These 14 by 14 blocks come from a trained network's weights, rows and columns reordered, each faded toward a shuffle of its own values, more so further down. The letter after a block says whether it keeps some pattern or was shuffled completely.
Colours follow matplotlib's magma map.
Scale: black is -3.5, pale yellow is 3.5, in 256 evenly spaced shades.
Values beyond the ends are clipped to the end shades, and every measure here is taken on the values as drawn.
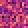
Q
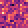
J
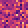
Q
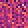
J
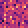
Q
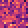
J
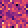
Q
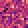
J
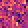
J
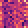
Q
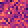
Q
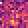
Q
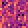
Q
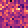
J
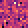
J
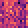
Q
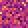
J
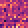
J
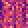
Q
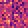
J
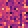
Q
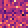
J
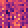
Q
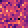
J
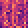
Q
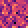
Q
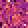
Q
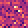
J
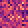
Q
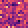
Q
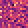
J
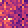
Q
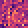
J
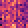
Q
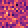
J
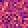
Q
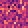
J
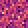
J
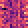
Q
